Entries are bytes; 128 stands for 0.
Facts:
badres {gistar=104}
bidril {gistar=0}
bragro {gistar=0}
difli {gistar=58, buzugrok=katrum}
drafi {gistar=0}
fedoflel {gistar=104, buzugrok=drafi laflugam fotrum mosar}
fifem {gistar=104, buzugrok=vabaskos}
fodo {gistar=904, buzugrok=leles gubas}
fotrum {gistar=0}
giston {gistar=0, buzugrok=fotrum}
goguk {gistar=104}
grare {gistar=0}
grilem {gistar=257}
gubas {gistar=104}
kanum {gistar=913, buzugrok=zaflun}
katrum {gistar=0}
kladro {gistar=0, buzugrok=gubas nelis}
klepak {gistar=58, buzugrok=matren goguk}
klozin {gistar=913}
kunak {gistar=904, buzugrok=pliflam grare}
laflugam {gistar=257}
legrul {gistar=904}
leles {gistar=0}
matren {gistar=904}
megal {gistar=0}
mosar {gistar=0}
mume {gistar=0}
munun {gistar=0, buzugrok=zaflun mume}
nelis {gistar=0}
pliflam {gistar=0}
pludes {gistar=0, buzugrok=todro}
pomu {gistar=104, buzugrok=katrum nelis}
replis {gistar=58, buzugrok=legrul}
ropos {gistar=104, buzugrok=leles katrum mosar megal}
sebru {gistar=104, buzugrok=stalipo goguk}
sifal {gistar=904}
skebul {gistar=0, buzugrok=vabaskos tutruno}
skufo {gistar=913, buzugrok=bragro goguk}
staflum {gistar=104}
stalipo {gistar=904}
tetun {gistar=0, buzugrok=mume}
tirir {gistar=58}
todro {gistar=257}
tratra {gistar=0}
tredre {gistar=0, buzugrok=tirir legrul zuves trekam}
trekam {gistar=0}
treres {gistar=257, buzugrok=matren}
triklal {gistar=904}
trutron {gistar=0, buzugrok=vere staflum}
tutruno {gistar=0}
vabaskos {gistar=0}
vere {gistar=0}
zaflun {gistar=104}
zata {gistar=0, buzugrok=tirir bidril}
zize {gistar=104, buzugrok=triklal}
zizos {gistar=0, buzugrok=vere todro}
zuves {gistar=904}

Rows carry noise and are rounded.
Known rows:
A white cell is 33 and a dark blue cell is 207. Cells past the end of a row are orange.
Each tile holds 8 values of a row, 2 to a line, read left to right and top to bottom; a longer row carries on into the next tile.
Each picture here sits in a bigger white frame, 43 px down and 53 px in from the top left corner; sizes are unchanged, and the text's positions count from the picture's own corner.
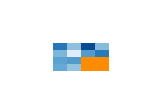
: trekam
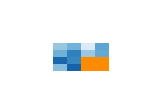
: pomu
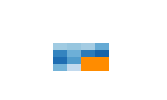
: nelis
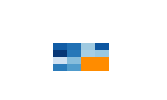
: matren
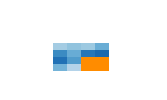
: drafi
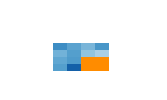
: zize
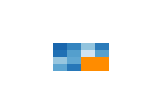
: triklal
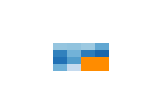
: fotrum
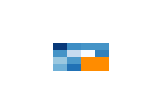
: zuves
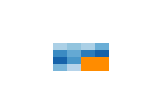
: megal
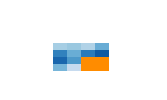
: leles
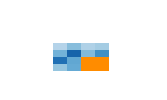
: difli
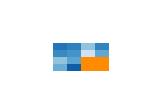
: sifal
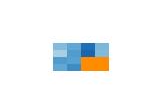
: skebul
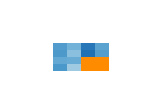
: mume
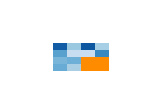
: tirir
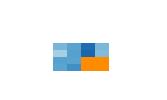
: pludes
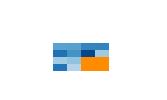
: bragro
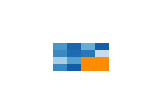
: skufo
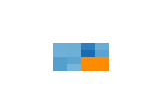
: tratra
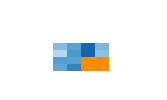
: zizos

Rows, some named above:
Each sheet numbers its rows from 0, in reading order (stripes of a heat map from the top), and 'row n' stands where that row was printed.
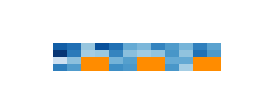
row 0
matren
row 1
zaflun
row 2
vabaskos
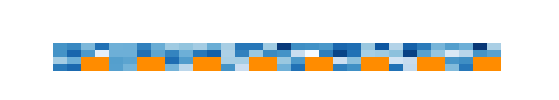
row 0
sebru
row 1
tratra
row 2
nelis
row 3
grilem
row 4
zuves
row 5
stalipo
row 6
treres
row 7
tredre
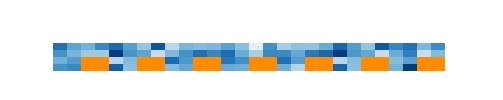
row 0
staflum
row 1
goguk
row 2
giston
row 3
gubas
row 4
drafi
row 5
goguk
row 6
kunak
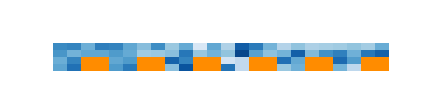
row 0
klozin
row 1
badres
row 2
fedoflel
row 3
treres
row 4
difli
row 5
nelis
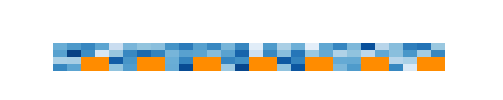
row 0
klepak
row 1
kladro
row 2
kanum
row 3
fodo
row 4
ropos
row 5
replis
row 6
todro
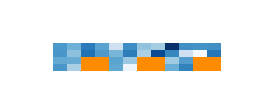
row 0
vabaskos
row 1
laflugam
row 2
legrul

